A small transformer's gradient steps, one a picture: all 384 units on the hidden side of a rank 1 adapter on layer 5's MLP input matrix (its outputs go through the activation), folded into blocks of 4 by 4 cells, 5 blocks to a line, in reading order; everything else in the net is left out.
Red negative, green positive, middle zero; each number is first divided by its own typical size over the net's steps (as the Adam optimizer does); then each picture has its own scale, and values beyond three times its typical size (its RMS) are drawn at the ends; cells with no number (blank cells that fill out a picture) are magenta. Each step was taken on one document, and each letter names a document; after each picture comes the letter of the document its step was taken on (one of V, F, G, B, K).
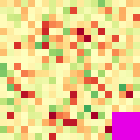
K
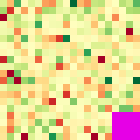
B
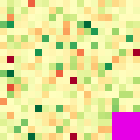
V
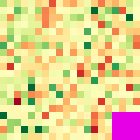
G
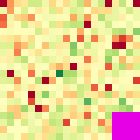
V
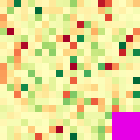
V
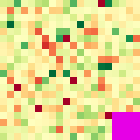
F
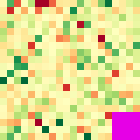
B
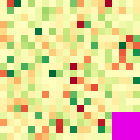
V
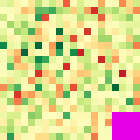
G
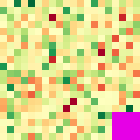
K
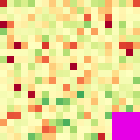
V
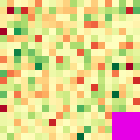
G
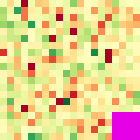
K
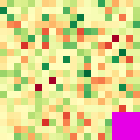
K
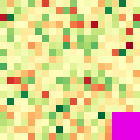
K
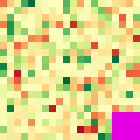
K
